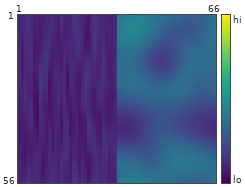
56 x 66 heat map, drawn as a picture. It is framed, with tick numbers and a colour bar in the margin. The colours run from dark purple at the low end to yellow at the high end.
The table splits into one row of 2 panels. Panel 1,1: very low, streaked downward, faint in contrast. Panel 1,2: low, smooth.
